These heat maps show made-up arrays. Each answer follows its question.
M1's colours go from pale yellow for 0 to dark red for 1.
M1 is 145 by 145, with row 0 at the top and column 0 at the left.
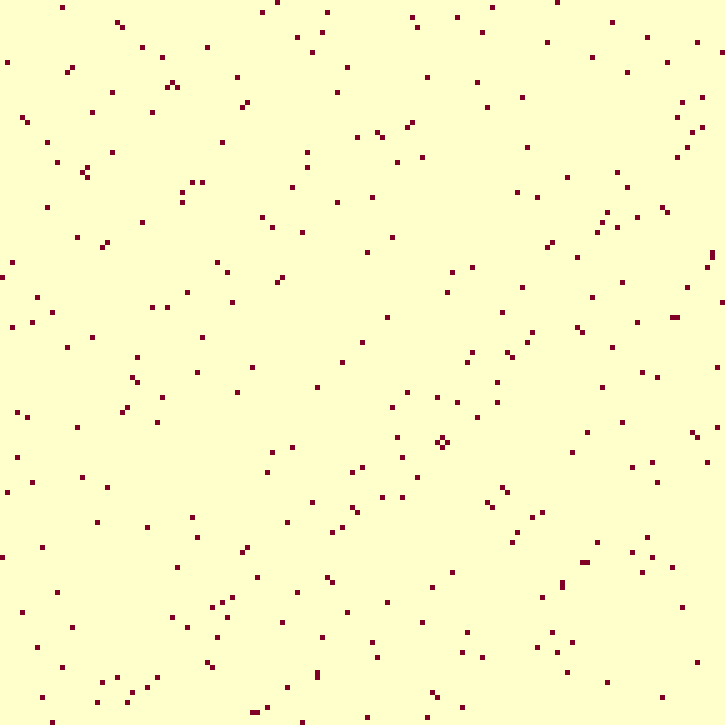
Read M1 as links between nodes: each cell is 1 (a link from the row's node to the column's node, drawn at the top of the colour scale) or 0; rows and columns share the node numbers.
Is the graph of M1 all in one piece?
yes
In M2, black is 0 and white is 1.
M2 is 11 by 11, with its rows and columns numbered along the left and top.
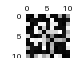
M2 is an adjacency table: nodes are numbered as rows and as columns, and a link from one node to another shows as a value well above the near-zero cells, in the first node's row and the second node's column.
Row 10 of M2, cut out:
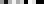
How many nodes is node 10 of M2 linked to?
7
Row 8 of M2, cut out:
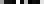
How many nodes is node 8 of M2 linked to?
4
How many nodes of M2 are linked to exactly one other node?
2
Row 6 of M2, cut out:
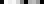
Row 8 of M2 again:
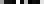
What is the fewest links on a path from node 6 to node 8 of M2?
1
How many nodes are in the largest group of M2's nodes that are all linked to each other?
4
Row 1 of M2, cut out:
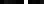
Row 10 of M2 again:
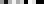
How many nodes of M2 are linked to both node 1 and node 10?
0
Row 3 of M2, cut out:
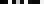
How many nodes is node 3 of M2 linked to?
4
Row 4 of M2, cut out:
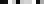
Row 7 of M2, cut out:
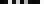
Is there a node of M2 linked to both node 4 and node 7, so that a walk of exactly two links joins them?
yes
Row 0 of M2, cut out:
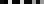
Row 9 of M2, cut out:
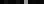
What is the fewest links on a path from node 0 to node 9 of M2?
3
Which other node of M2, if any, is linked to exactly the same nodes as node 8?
node 5
